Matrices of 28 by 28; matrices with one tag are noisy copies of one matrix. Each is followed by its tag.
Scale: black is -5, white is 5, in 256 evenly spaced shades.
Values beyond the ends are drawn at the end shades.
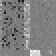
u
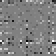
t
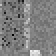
u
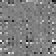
t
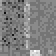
u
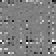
t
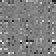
t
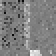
u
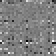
t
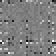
t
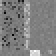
u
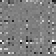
t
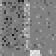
u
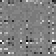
t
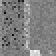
u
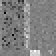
u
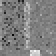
u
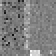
u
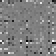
t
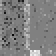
u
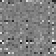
t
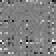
t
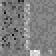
u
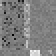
u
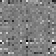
t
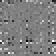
t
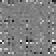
t
